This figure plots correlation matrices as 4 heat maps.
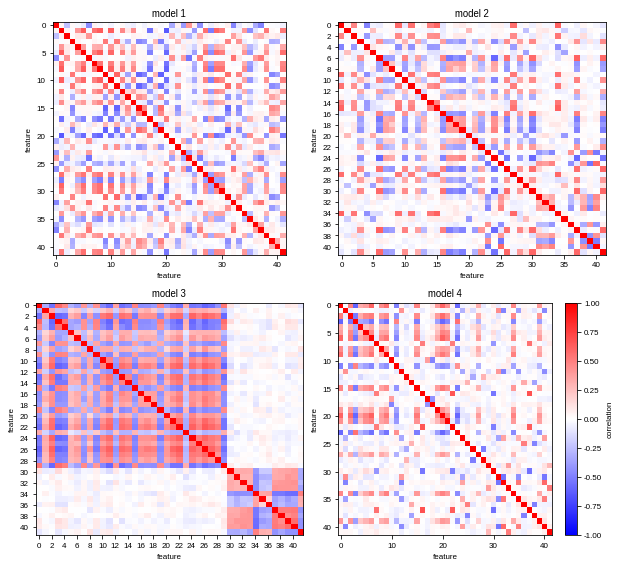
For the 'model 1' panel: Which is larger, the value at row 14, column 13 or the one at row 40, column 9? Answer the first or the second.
the first
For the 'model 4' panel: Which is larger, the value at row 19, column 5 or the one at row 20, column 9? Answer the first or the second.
the second
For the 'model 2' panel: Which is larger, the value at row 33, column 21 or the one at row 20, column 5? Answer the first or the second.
the second
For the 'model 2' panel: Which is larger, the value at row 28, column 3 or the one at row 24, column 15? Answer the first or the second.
the first
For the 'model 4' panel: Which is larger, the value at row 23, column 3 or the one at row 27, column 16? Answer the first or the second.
the first
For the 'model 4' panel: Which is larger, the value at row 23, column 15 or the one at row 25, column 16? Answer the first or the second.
the second
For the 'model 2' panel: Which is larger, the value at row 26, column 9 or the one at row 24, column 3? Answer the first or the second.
the first
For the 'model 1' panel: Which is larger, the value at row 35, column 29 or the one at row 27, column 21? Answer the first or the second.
the second
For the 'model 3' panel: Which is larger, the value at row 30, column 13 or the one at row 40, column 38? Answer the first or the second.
the second
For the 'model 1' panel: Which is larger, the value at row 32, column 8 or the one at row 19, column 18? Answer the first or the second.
the first
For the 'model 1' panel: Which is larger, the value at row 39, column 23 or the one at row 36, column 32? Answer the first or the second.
the second
